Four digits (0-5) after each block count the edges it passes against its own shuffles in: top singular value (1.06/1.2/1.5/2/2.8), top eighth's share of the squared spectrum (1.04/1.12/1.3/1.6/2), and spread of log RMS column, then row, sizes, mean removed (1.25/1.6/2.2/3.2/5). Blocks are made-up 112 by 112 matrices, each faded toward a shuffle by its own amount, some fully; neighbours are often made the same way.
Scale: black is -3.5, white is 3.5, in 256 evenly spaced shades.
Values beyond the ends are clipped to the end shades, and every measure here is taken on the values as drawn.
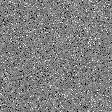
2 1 0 0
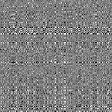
5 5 3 4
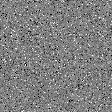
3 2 0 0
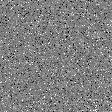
2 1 0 0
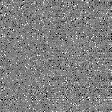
4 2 2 1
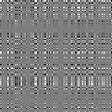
5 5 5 5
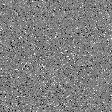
3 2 0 1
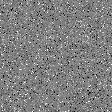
3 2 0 0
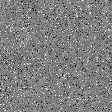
2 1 0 0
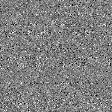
1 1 0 3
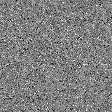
0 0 0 1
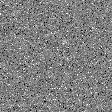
0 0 0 0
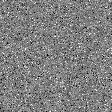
0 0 0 1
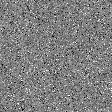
0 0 0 0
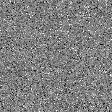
1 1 0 1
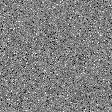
0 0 0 0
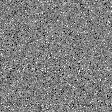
0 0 0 1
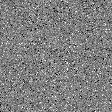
0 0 0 1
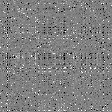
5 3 2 2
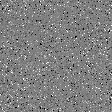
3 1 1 0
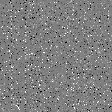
3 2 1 0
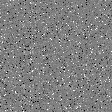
2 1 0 0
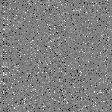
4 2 1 1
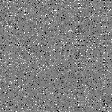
4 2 1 1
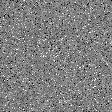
0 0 0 0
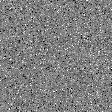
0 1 1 1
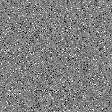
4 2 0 1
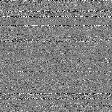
2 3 0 4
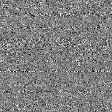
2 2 0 4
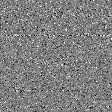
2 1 0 2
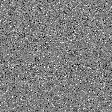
0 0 0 1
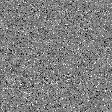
0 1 0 1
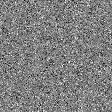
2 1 0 0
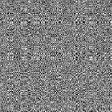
5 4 3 3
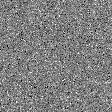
1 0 0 0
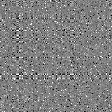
5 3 2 3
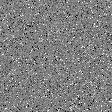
2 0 0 0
